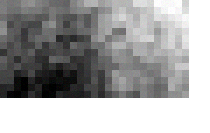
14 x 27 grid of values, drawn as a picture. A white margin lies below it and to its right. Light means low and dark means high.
Slope: up to the bottom left. Ninth with the lowest average: top right. Ninth with the highest average: bottom left. Stripes: none.
